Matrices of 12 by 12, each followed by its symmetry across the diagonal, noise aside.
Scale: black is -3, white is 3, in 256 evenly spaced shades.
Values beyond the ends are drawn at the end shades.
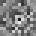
symmetric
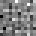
antisymmetric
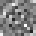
symmetric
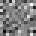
antisymmetric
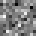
antisymmetric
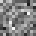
symmetric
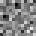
symmetric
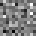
antisymmetric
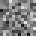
antisymmetric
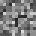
symmetric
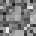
symmetric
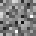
symmetric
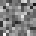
antisymmetric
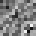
symmetric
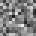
antisymmetric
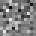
antisymmetric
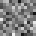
antisymmetric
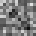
symmetric
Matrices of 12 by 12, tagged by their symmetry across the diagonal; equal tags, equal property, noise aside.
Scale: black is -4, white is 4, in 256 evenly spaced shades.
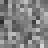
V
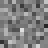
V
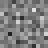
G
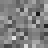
G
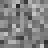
V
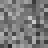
V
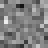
G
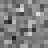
G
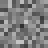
G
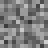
G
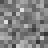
V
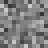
G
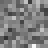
V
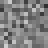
G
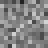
V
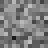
V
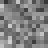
G
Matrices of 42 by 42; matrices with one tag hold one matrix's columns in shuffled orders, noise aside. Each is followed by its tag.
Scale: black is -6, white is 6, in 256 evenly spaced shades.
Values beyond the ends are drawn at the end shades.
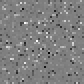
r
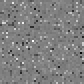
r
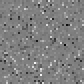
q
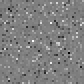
r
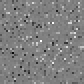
r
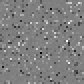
r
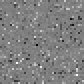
q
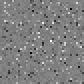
r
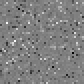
r
